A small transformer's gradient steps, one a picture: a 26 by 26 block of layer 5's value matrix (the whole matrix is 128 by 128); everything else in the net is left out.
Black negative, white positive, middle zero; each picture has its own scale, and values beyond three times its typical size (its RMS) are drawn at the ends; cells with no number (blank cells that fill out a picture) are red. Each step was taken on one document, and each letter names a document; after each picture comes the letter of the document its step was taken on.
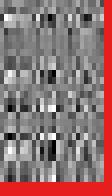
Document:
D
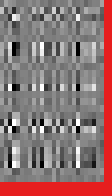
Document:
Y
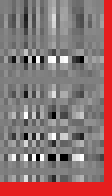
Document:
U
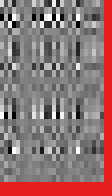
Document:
Y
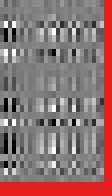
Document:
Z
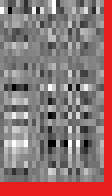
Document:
D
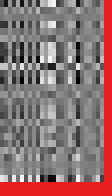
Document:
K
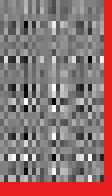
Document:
U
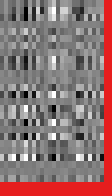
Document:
U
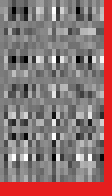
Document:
U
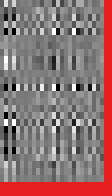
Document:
Z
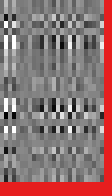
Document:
Z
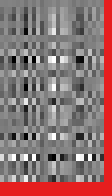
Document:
U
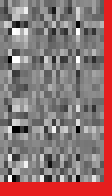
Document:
Y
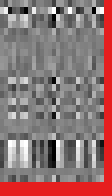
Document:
D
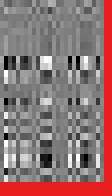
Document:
D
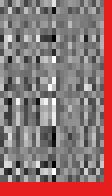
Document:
D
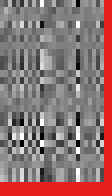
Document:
K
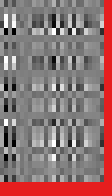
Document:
Z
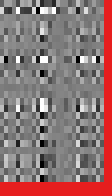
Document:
D
